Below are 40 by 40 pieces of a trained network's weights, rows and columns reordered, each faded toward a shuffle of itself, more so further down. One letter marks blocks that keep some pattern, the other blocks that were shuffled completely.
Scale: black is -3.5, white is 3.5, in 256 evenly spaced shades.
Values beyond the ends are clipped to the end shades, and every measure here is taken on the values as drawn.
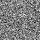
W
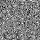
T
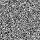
W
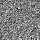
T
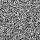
W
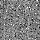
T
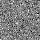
W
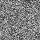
W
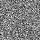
W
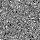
W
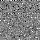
T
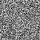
T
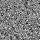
W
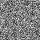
W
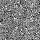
T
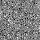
T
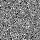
W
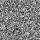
W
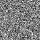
T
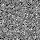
W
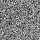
W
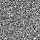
T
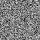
T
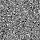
W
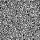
T
